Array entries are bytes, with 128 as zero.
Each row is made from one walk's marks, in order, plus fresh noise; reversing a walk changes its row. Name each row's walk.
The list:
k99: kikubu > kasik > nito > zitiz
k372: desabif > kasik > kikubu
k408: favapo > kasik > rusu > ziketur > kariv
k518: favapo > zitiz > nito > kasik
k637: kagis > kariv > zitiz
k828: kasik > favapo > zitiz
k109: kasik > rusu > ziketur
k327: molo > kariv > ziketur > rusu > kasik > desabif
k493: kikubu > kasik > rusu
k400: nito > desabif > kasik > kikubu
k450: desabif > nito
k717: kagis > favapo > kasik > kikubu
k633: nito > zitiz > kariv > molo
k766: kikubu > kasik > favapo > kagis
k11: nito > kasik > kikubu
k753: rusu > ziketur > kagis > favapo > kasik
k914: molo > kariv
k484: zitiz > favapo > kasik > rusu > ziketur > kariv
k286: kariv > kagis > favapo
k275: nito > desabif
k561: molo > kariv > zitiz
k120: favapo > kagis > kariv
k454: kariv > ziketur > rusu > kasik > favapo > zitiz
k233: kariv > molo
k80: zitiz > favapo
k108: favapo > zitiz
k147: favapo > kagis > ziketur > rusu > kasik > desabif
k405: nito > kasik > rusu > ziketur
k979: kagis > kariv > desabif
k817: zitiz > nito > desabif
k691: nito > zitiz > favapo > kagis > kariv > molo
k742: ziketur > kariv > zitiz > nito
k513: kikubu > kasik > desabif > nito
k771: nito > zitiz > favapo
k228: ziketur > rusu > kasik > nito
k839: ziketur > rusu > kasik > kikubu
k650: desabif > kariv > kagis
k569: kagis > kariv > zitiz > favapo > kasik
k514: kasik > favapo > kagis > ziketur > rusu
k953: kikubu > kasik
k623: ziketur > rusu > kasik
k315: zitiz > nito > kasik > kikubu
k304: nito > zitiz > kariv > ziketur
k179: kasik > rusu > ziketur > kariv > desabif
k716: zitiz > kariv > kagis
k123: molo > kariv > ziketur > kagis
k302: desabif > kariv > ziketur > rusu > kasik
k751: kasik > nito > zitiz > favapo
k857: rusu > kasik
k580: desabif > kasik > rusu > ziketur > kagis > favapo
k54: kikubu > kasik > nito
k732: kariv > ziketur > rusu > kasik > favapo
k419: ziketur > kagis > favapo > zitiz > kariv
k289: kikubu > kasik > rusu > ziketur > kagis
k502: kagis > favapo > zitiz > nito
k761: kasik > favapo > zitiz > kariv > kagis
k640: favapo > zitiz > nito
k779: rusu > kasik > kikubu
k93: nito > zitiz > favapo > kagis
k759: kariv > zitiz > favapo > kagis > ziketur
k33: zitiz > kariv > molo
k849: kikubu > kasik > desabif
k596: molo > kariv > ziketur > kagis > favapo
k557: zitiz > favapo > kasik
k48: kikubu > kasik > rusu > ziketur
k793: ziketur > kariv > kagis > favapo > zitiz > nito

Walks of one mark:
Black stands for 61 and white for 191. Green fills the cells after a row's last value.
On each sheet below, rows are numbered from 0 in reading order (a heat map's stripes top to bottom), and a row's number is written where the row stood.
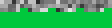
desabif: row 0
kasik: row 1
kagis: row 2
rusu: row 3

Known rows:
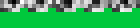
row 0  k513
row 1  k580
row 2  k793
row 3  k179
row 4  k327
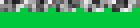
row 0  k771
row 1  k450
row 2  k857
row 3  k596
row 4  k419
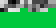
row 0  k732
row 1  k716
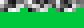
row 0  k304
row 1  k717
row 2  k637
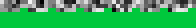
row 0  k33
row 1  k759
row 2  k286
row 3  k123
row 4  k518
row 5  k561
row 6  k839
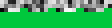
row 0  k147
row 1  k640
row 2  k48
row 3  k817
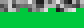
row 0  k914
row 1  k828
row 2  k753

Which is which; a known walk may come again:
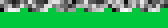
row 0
k839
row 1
k751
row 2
k33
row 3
k275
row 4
k48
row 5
k979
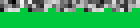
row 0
k228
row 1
k502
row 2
k561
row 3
k779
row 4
k108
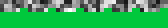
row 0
k857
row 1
k557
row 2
k179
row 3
k640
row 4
k93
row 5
k233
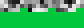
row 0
k286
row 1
k623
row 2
k513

